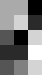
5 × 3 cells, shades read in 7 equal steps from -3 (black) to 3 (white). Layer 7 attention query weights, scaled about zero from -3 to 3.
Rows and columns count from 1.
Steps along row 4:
same up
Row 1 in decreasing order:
1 1 -3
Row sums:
-1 1 -2 -1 1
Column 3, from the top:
-3 -2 2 3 2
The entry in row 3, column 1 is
-1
